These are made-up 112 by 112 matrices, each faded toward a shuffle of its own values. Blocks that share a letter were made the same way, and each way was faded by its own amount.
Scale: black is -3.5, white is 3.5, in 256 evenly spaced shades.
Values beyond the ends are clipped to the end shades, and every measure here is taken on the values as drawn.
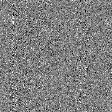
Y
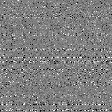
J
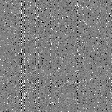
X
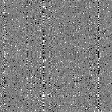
X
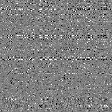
J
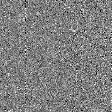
Y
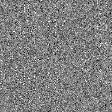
Y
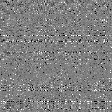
J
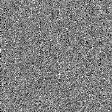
Y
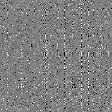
X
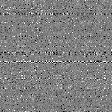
J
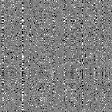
X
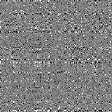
J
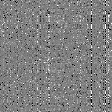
X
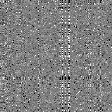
X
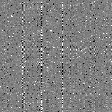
X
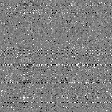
J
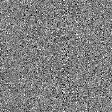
Y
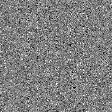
Y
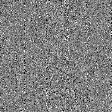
Y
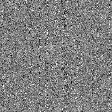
Y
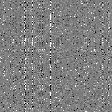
X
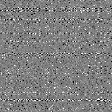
J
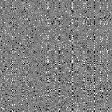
X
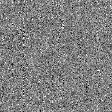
Y
